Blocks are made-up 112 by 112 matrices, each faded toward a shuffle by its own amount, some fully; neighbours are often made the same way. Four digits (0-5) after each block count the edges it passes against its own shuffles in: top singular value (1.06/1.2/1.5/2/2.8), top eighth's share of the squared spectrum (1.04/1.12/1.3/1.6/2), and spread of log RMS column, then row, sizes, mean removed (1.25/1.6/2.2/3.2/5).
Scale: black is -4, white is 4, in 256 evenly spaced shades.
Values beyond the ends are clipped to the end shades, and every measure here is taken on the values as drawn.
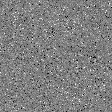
0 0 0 0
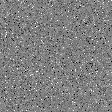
0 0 0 0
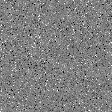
0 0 1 0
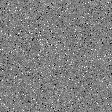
0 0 0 0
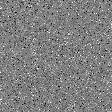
0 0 0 0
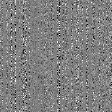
2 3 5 0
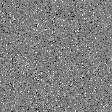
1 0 1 0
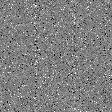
1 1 2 0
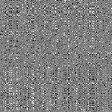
5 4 3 3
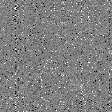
4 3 2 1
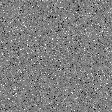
2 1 0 0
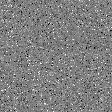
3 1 0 0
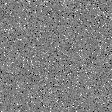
2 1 0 0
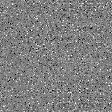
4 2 1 1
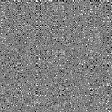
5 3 2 2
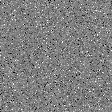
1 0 0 0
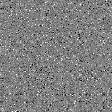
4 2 1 1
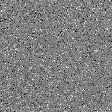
3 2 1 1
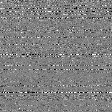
3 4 0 4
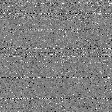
2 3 0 3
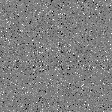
1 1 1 1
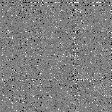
2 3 2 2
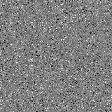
3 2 1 0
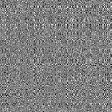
5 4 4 3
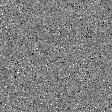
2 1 0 0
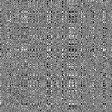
5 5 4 3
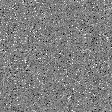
3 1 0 0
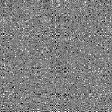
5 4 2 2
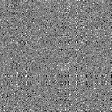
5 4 3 2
